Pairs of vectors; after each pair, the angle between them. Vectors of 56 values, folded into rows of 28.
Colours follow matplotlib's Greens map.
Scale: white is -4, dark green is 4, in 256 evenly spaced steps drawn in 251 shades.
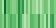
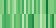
partly aligned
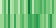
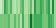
partly aligned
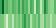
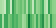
partly opposed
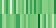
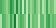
partly opposed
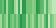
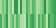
nearly opposite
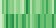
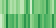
nearly parallel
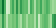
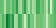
orthogonal
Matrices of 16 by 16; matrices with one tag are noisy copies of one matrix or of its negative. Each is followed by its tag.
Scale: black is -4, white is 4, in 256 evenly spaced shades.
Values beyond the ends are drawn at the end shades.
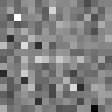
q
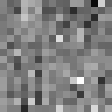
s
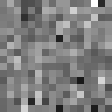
s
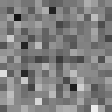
q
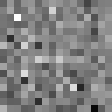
q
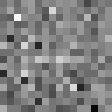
q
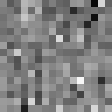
s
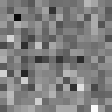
q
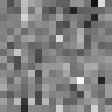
s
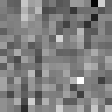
s
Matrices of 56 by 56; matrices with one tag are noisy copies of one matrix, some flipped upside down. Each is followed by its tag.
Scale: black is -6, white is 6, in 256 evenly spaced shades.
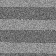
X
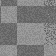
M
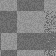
M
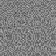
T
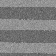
X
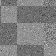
M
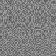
T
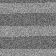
X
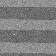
X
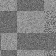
M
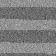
X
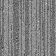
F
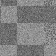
M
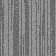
F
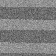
X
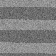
X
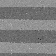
X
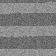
X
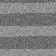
X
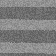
X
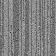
F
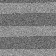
X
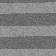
X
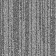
F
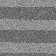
X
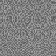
T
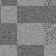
M
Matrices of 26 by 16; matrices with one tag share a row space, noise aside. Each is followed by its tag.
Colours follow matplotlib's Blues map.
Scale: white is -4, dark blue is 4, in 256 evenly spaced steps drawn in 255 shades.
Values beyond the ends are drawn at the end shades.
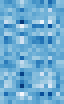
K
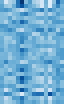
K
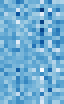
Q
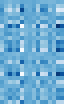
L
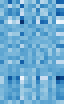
L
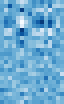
K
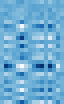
K
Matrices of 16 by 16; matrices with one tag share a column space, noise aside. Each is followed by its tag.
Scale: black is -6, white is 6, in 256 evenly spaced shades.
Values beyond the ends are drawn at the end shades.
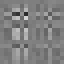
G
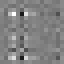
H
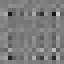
H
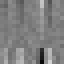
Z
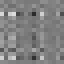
H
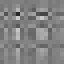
G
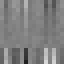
Z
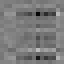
H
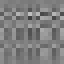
G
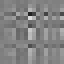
G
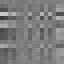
G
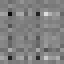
H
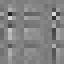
G
